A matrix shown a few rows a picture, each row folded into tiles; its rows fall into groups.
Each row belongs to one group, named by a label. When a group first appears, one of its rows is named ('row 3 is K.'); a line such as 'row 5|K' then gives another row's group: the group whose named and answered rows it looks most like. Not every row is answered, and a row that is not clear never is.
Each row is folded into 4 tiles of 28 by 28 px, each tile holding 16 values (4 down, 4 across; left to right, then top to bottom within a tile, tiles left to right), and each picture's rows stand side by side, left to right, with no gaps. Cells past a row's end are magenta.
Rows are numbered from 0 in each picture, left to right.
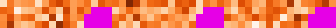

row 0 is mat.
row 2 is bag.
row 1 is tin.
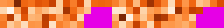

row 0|tin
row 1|tin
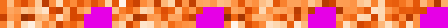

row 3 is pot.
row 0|bag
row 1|bag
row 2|pot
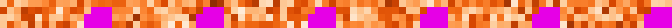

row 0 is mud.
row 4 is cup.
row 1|cup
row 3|mat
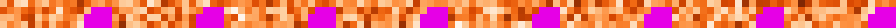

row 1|mat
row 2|tin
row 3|mud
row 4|pot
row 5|tin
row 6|cup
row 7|tin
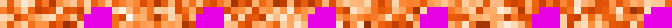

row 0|mud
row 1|tin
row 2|cup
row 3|mud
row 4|pot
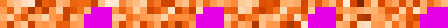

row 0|mud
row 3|bag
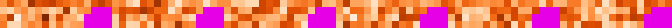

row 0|tin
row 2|mud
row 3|mat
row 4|mat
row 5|pot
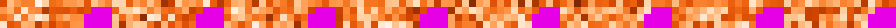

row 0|mat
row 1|mat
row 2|bag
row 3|pot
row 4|cup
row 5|tin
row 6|pot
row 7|mud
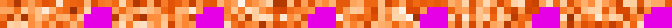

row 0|tin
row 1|bag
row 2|mat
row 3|cup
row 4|mat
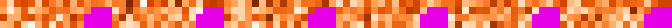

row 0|bag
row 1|tin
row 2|bag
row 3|mud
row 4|mud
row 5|cup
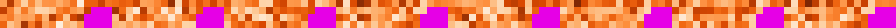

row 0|pot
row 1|cup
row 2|mat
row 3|bag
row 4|pot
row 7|bag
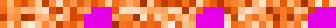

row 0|bag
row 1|cup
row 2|mat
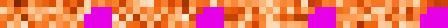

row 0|tin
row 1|cup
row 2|pot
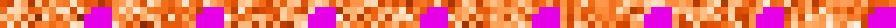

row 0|cup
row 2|mud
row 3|cup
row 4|cup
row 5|mud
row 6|mat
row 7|pot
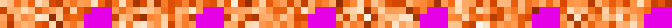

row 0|mat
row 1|bag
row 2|bag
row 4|bag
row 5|cup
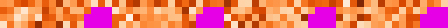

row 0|mat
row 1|tin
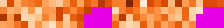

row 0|pot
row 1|tin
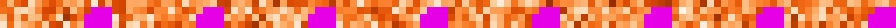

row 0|mat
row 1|mud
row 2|cup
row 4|pot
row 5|cup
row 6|bag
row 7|mat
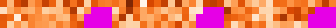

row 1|tin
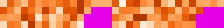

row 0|mud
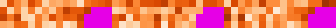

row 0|pot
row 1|tin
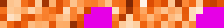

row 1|tin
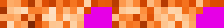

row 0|cup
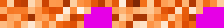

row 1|bag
